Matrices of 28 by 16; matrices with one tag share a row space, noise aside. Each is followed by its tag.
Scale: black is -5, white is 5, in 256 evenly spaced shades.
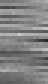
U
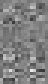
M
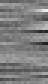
U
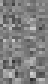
M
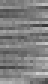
U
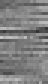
U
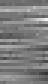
U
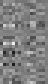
M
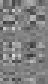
M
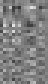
M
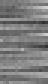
U
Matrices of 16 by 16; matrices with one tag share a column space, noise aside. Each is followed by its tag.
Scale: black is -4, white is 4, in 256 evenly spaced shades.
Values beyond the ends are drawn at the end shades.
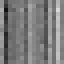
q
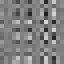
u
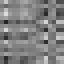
u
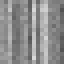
q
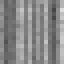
q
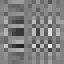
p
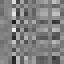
u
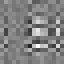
p
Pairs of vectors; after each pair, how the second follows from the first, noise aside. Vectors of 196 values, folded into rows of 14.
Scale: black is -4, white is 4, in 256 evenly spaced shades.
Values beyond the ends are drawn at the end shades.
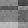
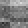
reversed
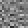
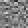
reversed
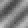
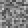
shuffled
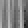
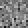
shuffled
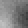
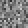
shuffled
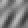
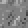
partly zeroed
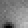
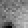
copied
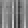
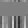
partly zeroed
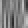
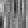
reversed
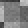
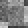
reversed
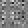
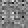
copied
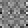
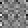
reversed
